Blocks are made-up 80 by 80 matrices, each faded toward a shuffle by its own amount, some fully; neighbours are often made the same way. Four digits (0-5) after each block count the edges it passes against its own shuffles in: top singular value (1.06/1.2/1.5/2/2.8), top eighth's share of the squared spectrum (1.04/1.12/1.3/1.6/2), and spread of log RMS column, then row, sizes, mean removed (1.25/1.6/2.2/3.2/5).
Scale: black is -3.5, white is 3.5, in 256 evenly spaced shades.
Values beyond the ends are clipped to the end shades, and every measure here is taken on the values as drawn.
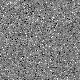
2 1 0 0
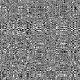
4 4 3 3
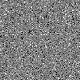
3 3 1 1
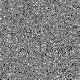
3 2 0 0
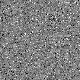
2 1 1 0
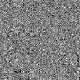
4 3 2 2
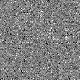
3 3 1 1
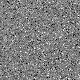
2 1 0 0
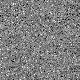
2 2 0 0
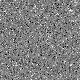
0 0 0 0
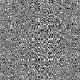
4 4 3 2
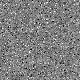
2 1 0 0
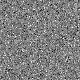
2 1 0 0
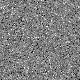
1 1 0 0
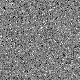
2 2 0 0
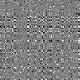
5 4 3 3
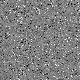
2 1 0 0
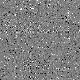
3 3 1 1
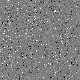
2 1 0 0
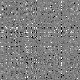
4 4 2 2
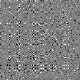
4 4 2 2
